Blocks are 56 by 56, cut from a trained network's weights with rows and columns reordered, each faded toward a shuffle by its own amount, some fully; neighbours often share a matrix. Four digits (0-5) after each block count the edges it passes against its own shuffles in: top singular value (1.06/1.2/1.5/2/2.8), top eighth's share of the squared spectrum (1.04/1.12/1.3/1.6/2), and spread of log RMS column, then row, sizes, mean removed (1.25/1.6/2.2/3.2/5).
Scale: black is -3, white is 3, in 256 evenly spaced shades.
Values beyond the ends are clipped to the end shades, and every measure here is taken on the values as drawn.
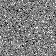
0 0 0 0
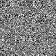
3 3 0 2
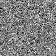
2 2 0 1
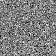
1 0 0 0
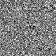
2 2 0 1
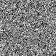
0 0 0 0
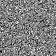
0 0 0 0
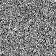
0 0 0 0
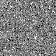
1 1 0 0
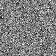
1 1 0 0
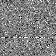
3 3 0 1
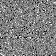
1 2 0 1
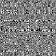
3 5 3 3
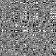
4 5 3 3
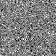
2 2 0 1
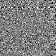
2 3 1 1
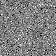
1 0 0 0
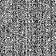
3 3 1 2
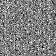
2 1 0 0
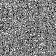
1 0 0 0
